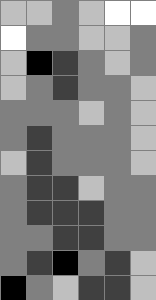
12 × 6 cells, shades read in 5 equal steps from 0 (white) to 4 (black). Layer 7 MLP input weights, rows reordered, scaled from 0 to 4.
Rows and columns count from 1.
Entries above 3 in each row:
0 0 1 0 0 0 0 0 0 0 1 1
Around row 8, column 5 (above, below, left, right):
2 2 1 2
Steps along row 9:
up same same down same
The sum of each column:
20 30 30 23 22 16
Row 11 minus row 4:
1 1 1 0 1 0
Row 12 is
4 2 1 3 3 1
